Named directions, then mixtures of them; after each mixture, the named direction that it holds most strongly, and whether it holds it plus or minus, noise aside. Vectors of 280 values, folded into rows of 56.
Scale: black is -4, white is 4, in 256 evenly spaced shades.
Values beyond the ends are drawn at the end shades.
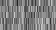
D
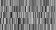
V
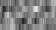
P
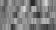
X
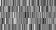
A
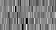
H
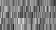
V, minus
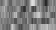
X, minus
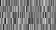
V, minus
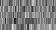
A, minus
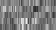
P, minus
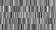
V, plus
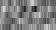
X, minus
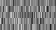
V, minus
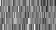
A, plus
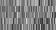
D, minus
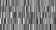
V, minus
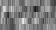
P, minus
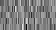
H, minus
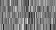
V, minus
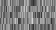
V, plus
